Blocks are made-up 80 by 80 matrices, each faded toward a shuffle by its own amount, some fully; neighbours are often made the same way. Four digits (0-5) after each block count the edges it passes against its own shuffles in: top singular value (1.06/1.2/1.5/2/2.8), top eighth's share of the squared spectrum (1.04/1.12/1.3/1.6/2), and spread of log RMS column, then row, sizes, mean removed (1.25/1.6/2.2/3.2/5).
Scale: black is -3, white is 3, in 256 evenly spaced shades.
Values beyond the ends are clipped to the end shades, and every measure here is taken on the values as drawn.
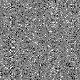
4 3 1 1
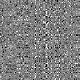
4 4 3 2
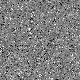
0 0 0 0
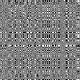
5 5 4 4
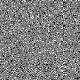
3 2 1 1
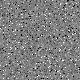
2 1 0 0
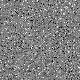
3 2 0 0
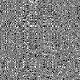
4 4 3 2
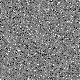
0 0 0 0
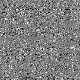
2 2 0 3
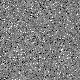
0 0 0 0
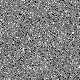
0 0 0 0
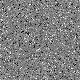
0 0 0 0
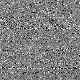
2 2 0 3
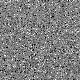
0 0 0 1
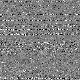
2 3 0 3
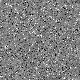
0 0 0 0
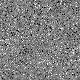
0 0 0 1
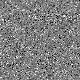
0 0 0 2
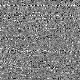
2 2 0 3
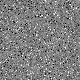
0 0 0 0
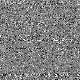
1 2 0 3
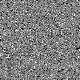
3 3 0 2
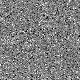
2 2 0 0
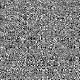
3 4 2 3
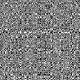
4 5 3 3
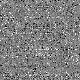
3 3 1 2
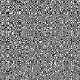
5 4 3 2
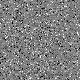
2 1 0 0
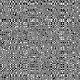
5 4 3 3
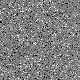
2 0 0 0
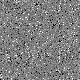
2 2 0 0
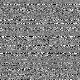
2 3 0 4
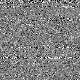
2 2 0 3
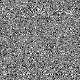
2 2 0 3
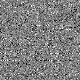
1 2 0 2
